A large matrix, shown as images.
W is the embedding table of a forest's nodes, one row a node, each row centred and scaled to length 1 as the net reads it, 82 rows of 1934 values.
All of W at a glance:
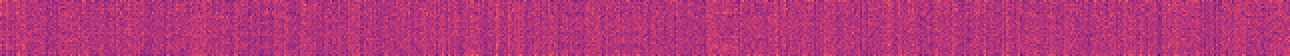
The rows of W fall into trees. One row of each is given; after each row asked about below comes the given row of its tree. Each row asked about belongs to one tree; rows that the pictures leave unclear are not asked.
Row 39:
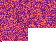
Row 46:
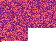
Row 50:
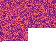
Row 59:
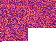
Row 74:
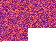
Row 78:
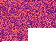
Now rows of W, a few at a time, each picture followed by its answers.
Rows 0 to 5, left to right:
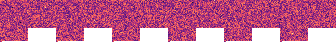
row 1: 46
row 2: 46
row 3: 50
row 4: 78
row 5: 46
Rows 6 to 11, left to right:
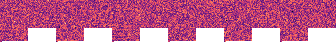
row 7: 46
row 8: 59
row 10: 46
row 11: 78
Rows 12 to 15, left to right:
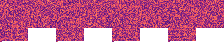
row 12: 59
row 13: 59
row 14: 59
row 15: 59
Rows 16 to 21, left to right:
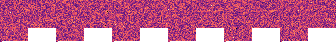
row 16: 78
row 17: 46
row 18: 46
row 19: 46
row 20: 46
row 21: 78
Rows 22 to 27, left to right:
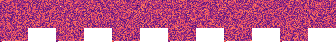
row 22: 46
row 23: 78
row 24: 74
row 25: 39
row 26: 74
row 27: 50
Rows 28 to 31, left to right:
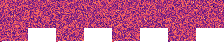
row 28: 59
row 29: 74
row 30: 50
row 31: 78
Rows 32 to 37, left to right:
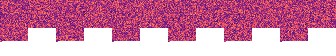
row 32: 74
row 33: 78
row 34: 59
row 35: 46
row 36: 74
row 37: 59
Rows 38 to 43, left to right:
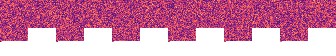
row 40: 74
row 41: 50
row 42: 59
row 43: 74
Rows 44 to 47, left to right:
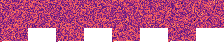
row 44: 74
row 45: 78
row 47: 50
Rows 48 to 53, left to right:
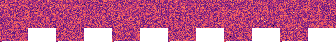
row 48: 59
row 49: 59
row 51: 46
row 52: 50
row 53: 39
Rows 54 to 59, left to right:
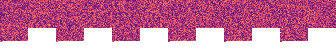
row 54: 74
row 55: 46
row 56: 74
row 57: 78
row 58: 78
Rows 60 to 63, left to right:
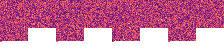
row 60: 59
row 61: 74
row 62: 78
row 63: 74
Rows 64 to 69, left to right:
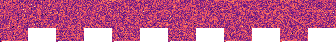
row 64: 39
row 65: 59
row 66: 46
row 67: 59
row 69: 46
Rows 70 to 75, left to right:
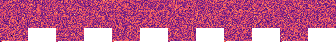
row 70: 39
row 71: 59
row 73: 59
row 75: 78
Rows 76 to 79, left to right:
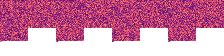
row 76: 74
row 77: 74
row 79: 74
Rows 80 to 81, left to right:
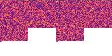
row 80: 46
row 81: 74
